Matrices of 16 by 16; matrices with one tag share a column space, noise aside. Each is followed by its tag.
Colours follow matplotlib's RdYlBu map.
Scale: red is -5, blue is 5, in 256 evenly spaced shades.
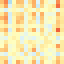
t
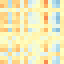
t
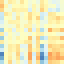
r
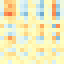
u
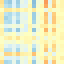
t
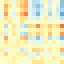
u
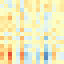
r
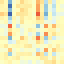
u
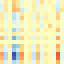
r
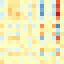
u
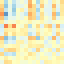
u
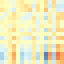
r
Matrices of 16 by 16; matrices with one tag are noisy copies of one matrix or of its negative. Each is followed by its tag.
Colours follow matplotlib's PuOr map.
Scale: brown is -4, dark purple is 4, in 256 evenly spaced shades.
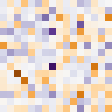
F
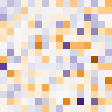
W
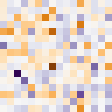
F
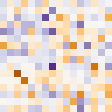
F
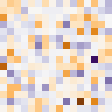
W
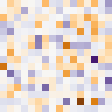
W
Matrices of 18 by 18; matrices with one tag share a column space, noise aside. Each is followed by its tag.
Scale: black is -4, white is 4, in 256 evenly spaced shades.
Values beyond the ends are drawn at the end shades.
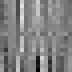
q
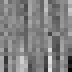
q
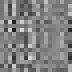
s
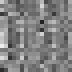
s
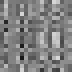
s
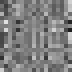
s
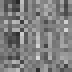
s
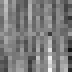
q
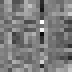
s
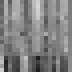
q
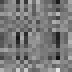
s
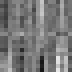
q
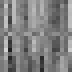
q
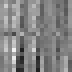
q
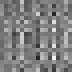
s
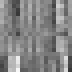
q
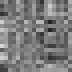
s
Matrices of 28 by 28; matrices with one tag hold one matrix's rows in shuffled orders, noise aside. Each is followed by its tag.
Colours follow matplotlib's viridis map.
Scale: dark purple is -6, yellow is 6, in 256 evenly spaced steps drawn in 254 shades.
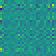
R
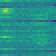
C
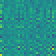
R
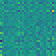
R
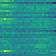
C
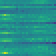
C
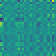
R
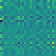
R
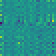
R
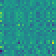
R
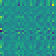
R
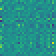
R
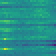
C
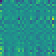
R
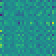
R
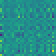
R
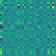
R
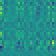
R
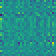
R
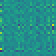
R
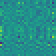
R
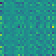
R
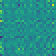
R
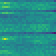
C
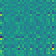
R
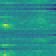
C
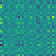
R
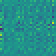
R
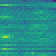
C
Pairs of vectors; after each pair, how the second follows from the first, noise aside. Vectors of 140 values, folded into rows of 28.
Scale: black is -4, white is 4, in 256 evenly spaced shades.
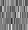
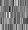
wrapped around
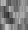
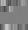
partly zeroed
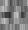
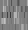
partly zeroed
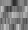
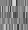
sign-scrambled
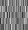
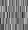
copied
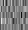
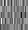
sign-scrambled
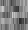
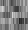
copied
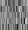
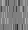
partly zeroed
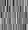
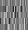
wrapped around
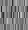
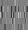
partly zeroed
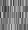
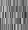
wrapped around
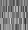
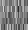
wrapped around
